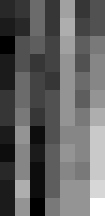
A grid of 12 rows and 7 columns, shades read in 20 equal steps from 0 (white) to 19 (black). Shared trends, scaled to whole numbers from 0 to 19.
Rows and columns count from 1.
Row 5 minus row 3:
-2 -2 2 1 1 -1 -1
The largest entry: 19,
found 2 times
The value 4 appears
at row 8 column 7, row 9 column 7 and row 10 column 7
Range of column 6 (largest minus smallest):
7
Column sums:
201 129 182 158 94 131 83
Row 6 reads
15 11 14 13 8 12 8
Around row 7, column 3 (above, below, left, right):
14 18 10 13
